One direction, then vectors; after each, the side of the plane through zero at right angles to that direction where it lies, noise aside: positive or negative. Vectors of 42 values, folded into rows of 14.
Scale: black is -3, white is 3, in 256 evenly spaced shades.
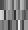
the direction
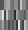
positive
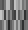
positive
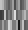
negative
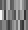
positive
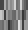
positive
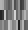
negative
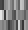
positive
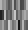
negative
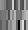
negative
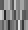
positive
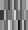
negative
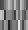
positive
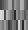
positive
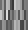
positive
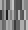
negative
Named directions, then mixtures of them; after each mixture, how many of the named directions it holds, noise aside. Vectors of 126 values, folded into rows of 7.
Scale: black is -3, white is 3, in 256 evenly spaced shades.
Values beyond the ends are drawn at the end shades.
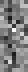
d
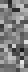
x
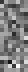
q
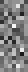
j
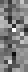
one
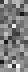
two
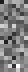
three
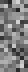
one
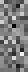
one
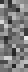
three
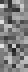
three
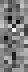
one
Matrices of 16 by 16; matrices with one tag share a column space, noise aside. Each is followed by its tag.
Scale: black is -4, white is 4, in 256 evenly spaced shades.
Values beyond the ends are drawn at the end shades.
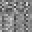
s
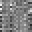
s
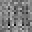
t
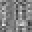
t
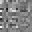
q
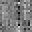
t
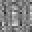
t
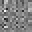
q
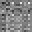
s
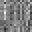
t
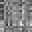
t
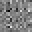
q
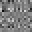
q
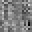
t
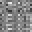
s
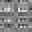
q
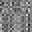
s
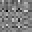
q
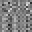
s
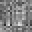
t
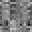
t
